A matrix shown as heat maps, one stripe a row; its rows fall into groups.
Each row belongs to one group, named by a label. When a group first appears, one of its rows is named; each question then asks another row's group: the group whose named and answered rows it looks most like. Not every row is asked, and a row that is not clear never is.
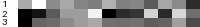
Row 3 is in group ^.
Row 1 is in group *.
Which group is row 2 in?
^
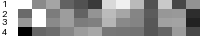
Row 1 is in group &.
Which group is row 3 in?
*
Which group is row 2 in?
*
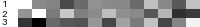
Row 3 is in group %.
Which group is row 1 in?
&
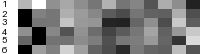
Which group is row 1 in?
*
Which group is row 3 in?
^
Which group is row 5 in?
%
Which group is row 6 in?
^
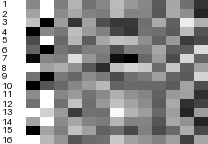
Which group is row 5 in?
*
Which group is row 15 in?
^
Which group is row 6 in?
%
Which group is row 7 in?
^
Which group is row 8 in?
&
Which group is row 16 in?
&
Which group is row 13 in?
&
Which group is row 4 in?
^
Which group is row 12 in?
*
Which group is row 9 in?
%
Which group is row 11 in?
*
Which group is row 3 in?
%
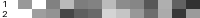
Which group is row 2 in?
&
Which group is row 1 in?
*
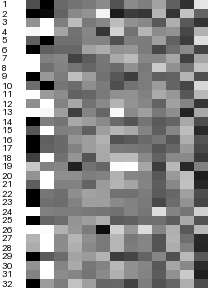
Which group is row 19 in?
&
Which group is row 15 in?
*
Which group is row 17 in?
^
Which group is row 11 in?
&
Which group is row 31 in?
*
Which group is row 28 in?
*
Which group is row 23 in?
^
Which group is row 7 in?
&
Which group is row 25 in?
^
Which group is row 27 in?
*
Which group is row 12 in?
*
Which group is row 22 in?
^
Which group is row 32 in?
^
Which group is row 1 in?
%
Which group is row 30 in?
*
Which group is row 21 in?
*
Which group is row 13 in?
&
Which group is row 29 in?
^
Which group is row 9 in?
^
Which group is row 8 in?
&
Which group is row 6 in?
^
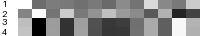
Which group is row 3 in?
%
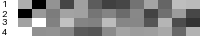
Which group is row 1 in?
%
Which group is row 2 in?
^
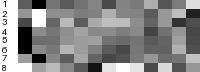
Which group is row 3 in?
*
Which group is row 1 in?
%
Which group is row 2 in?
*
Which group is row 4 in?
^
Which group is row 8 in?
&
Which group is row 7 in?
%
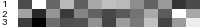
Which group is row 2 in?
%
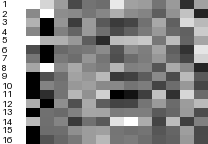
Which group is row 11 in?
^
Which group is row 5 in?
&
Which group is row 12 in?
%
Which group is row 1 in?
&
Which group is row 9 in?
^
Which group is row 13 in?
^
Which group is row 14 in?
&
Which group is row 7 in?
%
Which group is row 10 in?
^
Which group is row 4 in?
%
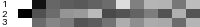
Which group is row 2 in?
^
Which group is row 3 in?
&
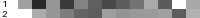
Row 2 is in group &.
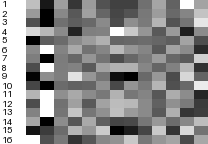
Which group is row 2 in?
%
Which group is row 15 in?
^
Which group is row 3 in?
%
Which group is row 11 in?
*
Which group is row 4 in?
&
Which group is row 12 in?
*
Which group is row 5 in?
^
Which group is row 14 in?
%
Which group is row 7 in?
%
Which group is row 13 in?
*
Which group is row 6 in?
*
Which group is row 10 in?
%
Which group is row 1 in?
%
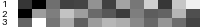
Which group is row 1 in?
%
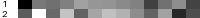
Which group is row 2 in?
*
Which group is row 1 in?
^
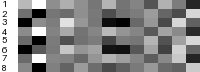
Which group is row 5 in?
%
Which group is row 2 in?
%
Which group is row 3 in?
^
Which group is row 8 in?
%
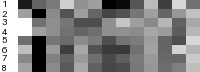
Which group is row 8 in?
%
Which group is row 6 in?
%
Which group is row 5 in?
%
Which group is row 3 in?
&
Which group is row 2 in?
%
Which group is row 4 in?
&
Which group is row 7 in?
%
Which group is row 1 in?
^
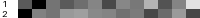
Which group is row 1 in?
%
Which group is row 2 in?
^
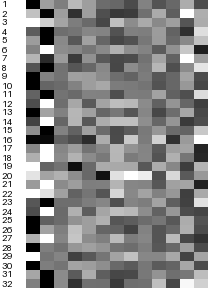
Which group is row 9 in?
^
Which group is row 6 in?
*
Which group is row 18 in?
*
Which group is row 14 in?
*
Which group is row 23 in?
%
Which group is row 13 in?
^
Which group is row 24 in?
*
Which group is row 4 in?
%
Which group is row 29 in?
&
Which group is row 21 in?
*
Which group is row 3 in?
&
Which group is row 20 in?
&
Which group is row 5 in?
%
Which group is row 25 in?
^
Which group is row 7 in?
%
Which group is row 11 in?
%
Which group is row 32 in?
%
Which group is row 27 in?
*
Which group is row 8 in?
%
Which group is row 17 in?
*
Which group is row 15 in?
%
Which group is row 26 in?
^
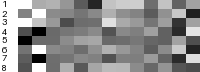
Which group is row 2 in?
*
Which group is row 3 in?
&
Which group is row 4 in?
%
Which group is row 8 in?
*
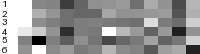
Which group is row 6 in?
*
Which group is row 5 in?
%
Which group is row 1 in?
&
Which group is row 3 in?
&
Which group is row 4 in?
&
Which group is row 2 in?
&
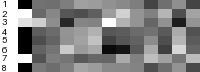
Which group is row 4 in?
^
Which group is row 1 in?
^
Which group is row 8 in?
^
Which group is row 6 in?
^
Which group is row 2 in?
&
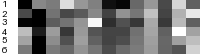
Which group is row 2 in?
%
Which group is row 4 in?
%
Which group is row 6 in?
%
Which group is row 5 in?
%
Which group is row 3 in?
^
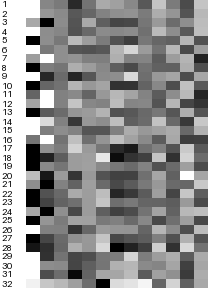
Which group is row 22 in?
^
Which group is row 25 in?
^
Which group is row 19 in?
^
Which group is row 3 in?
%
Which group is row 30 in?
&
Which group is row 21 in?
%
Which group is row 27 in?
^
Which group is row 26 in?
&
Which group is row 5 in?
^
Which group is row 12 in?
*
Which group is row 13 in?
^
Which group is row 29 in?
&
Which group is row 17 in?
^
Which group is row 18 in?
^
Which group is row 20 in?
%
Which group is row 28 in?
^
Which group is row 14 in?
&
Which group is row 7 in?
*
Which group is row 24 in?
%
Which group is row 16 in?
*
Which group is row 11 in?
*
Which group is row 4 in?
&
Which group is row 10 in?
^
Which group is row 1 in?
&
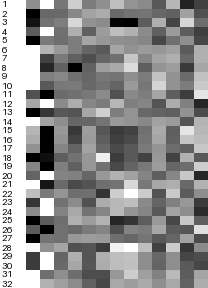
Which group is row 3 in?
^
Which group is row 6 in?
&
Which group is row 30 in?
*
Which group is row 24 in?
*
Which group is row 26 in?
%
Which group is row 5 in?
^
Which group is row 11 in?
%
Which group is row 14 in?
&
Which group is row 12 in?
*
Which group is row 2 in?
^
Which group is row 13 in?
^
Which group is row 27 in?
^
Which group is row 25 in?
^
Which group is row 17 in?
%
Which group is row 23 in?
*
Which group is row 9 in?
&
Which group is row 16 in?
%
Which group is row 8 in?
&
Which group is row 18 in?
^
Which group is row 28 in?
&
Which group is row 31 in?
&
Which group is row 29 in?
*
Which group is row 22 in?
&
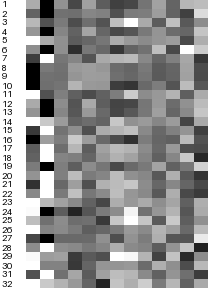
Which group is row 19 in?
%
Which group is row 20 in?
*
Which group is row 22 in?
*
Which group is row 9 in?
^
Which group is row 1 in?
%
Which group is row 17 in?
*
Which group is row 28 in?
*
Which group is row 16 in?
^
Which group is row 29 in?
&
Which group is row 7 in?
*
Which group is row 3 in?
&
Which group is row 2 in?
%
